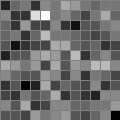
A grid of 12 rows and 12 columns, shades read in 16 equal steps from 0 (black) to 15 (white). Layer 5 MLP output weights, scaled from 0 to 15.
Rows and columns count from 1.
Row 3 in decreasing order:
9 8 8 7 6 5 5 4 4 3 3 1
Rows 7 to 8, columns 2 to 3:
9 7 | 6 5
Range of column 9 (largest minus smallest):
5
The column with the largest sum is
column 6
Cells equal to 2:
4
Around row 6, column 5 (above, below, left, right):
4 4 9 9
